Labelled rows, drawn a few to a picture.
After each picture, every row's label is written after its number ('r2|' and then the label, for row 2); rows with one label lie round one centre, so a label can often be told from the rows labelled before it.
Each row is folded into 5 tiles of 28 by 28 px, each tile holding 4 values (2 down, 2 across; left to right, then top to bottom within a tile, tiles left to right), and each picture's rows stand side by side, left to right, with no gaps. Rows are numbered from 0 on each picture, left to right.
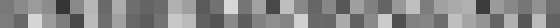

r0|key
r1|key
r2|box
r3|key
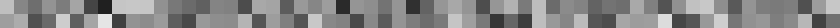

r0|box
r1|box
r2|key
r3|key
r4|box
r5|box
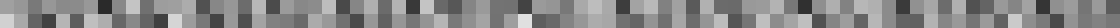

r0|box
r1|key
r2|key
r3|box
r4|key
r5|box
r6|key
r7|key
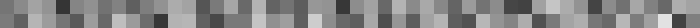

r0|key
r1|key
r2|key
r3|box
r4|box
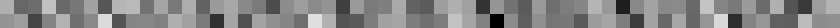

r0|box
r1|key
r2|key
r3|key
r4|key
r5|box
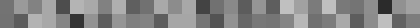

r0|key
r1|key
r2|box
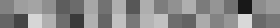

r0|key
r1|box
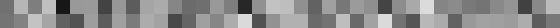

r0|key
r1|box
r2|box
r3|box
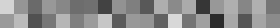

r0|box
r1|key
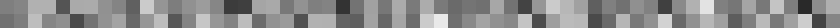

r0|key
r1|box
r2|key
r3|box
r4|box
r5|box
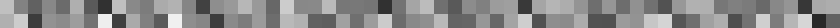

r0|box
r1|key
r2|box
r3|box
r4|box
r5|box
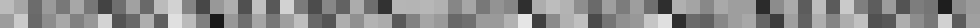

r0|box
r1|key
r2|box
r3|box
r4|box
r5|key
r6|box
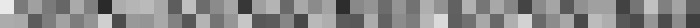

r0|box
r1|box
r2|key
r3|box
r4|key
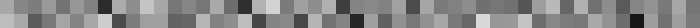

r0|box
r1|box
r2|key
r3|box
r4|key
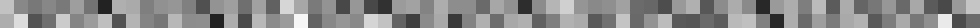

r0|box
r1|key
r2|box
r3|box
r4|box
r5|key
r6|box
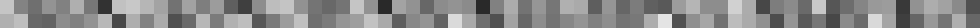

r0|box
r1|box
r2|box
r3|key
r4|box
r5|key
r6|key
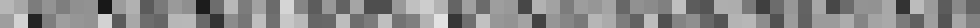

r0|box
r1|key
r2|box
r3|box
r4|key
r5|key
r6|key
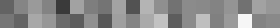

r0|key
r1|box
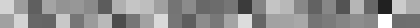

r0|box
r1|box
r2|box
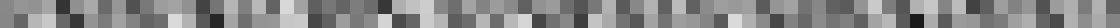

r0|key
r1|key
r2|box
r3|box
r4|key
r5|key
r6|key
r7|key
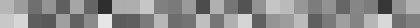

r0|box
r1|box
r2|box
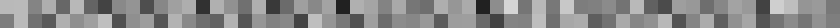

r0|box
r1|key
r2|key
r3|key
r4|box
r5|key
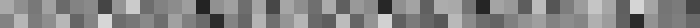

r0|box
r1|key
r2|box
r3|key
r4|key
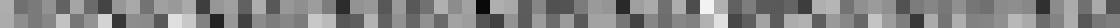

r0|box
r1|key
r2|key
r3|key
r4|key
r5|box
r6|key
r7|key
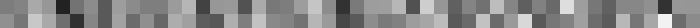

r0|key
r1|key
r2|key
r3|box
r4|box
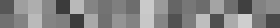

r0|key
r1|box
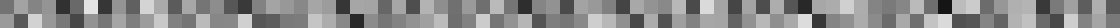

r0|key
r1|box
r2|key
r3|box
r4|key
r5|box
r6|box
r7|key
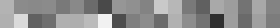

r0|box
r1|key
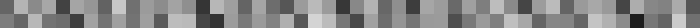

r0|key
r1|key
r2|key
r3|box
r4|key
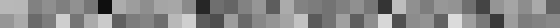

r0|box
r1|key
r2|box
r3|key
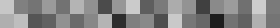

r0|box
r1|key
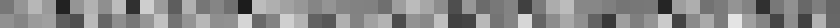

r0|key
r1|box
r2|box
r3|box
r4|box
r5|key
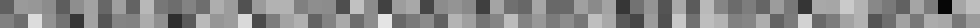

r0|key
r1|box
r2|box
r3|key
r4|key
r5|box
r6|box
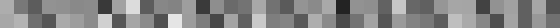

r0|box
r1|key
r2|key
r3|key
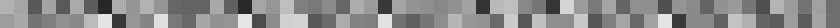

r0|box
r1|box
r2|box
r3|key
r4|box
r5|key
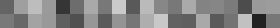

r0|key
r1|box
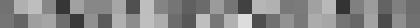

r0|key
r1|box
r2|key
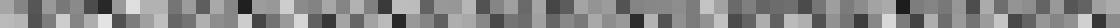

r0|box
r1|box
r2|box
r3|key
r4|key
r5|box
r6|key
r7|box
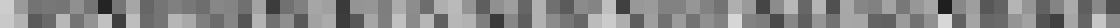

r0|box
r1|key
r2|key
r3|key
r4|key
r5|key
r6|box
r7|key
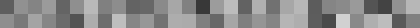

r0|key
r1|key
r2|box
